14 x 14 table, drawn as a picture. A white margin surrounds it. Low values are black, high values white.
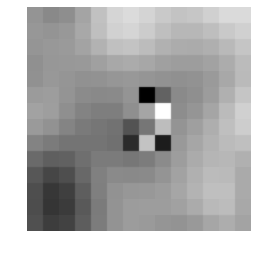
Slope: up to the top right. Mirror symmetry: none. Odd patch: rougher, in the centre. Odd rows or columns: none. Stripes: none. Roughest part: centre.
